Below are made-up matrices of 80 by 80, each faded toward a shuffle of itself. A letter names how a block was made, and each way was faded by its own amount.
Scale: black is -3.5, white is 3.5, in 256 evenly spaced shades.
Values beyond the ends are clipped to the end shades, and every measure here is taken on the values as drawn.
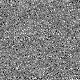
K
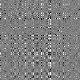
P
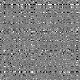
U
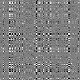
P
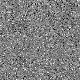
K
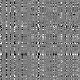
P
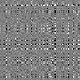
P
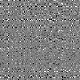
U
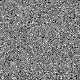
K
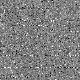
K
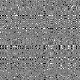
U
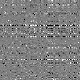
U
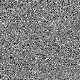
K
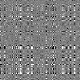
P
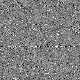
K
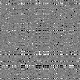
U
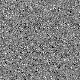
K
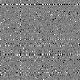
U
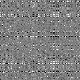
U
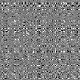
U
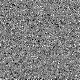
K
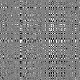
P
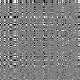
P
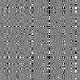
P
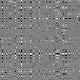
P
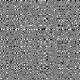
U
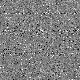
K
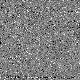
K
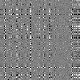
P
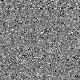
K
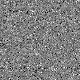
K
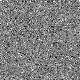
K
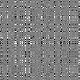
P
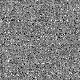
K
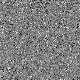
K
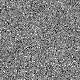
K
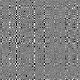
P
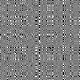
P
